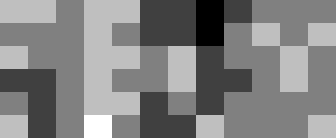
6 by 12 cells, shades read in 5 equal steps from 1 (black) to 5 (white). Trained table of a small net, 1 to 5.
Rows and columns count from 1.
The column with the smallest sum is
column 8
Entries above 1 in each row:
11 11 12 12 12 12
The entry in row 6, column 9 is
3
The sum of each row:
35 35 40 35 35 38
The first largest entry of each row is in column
1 4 1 4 4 4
